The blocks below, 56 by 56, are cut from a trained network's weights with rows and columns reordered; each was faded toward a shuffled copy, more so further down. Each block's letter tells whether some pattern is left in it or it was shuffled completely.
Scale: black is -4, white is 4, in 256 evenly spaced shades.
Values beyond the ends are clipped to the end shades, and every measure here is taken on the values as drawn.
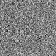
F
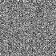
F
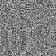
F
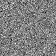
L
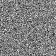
L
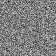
L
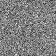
L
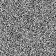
L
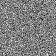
L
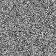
L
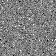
L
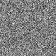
F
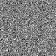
F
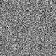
F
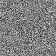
F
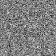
F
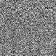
F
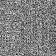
F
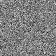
L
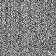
F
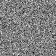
L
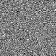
F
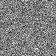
F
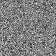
L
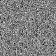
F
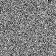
L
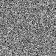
L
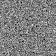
L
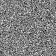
L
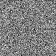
L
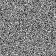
L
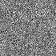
F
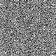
F
